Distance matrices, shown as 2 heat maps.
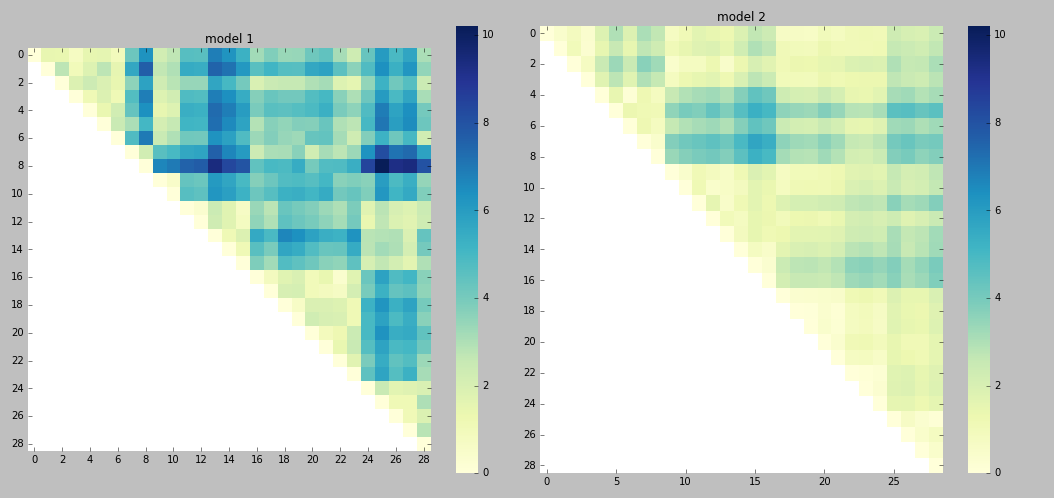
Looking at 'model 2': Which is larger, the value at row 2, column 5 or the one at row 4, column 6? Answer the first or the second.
the first
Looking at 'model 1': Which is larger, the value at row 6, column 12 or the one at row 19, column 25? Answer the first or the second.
the second
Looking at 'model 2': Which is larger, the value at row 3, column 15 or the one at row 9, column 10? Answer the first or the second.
the first
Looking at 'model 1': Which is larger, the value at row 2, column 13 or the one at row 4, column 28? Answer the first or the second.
the first
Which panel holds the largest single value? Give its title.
model 1
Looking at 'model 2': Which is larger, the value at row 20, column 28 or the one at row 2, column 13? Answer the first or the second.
the first
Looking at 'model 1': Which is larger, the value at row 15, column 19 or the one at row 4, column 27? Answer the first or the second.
the second
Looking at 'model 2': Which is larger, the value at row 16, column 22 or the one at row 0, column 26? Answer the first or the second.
the first
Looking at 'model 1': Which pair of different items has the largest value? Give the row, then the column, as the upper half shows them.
8, 25
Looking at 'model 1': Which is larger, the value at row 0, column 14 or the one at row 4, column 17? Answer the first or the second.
the first
